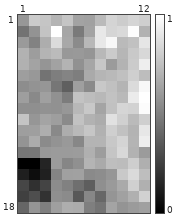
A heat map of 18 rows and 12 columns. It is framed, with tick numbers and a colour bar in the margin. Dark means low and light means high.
An odd patch, lower than its surroundings, sits in the bottom left. There is an overall slope up to the top right. The bottom left is the ninth with the lowest average. Values change most from cell to cell in the bottom left.
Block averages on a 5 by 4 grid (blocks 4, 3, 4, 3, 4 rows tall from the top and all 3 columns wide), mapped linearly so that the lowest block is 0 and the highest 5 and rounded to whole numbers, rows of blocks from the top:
3 4 4 5 | 3 2 4 5 | 3 3 4 5 | 1 3 4 4 | 0 3 2 4
